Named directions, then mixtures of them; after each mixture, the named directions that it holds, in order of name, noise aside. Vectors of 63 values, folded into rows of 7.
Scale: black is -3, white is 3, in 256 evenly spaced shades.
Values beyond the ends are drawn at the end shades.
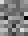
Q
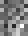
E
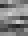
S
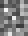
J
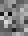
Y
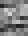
J, S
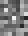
J, Q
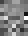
Q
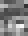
E, S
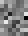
Q, Y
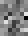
Q, Y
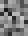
J, Y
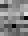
Q, S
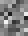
Q, Y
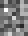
J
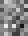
E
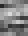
S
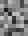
J, Y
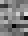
Q, S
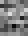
E, S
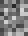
J, Y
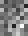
E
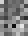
E, Q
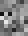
Y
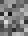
Y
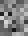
Y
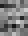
E, S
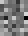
J, Q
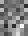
E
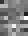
Q, S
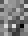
E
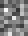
J
